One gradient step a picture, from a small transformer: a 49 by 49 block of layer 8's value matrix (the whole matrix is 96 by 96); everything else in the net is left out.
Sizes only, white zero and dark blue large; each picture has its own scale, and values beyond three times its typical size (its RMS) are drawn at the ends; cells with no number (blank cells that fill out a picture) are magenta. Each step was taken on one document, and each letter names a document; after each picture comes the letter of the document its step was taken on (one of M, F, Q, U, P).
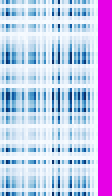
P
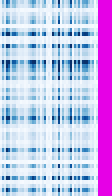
P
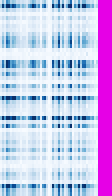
P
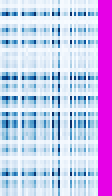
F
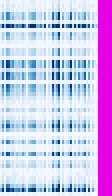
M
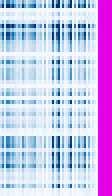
M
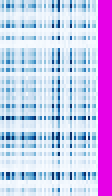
M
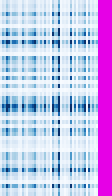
F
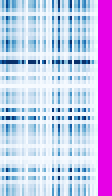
P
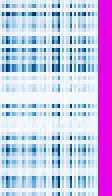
F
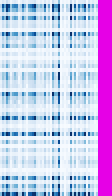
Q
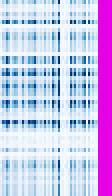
Q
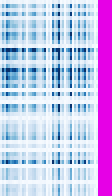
F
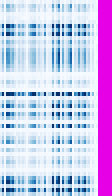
M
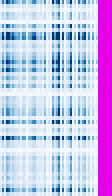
M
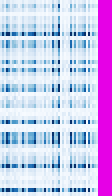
Q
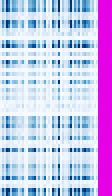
P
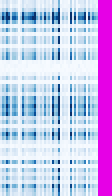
F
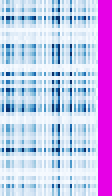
M
